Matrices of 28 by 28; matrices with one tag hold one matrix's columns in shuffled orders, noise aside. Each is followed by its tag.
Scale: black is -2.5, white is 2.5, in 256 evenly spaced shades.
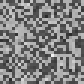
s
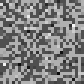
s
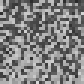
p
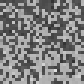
p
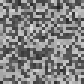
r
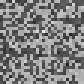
r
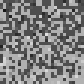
p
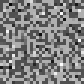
s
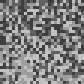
p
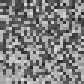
p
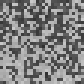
p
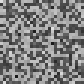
s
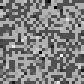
s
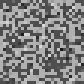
s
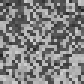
p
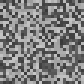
s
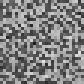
s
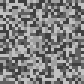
s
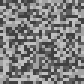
s
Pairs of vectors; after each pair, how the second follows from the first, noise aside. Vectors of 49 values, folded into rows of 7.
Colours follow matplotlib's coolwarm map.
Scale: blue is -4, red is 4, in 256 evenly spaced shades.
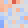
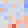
reversed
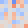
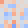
reversed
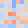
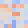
reversed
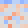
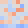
reversed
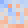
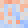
reversed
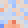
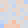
shrunk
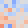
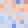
reversed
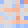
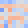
reversed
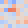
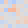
shrunk
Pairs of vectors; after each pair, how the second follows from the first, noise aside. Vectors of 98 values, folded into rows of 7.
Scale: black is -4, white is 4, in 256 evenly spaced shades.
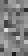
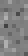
partly zeroed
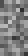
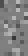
partly zeroed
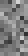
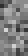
shuffled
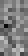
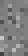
partly zeroed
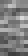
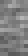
shrunk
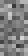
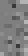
partly zeroed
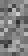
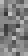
shuffled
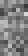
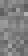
shrunk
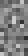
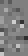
partly zeroed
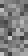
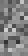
shuffled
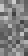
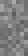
shrunk
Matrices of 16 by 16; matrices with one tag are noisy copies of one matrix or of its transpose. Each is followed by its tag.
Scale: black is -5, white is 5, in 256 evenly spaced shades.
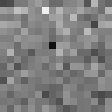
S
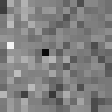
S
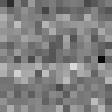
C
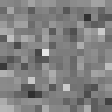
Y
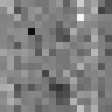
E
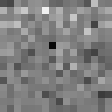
S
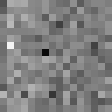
S
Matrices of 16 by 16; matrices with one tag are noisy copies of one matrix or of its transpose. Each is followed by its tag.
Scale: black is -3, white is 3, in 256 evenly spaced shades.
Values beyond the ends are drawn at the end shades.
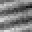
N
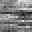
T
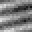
N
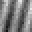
N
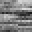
T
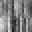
T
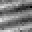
N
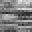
T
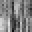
T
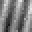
N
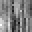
T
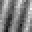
N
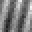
N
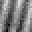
N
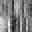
T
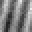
N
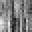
T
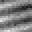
N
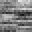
T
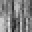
T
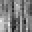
T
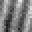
N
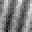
N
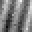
N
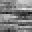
T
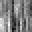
T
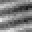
N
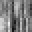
T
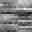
T
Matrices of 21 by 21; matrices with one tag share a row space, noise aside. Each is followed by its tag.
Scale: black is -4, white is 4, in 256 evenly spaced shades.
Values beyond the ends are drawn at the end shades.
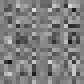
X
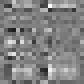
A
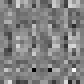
X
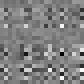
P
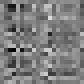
A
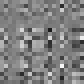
P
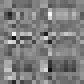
A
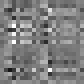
A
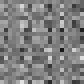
P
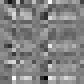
A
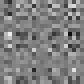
X
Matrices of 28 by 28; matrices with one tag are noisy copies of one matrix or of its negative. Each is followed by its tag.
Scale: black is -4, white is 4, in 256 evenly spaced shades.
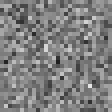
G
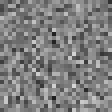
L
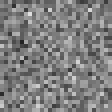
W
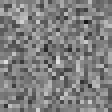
G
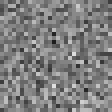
L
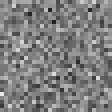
W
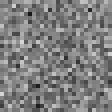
W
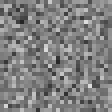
G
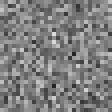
L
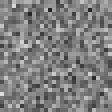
W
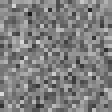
W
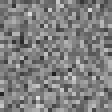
W
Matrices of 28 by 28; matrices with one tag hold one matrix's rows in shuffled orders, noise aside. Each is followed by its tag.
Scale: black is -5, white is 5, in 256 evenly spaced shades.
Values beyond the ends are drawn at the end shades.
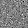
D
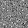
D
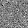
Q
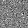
D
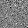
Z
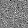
Z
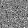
Q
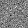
Z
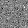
Q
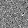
D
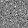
Z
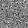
Q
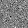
Z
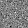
Z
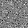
Q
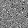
D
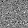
Q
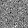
Z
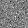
Z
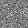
Q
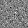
Z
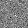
Z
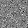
D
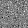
Q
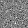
Z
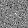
Z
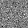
Q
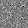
D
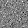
D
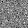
Q
